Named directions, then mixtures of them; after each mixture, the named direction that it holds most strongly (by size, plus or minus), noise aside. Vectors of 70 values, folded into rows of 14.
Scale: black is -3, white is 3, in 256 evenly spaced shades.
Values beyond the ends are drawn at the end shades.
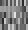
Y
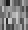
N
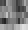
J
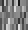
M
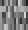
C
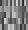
Y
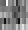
J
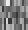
N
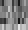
J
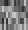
N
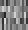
Y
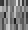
Y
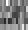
N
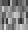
N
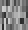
N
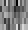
M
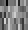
Y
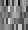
M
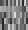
Y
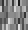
M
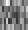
N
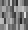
C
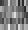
Y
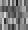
Y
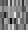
Y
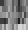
J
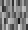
M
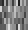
M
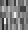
Y
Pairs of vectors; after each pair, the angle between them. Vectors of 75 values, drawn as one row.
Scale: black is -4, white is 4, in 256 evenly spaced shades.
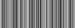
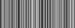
partly opposed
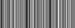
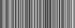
partly aligned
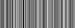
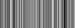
orthogonal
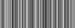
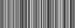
orthogonal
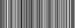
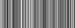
nearly opposite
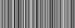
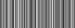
nearly opposite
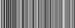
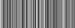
partly aligned
